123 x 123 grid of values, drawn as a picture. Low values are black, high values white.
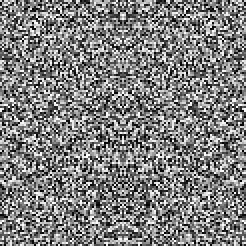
Grain: fine. Stripes: none. Slope: none. Mirror symmetry: left to right. Odd rows or columns: none. Histogram: flat.
